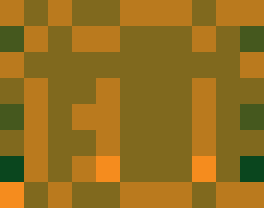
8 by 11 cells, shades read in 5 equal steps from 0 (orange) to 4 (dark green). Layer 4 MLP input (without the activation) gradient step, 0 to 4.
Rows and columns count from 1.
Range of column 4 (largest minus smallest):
1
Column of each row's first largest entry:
2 1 2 1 1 1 1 2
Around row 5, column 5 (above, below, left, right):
1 1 1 2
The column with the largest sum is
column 11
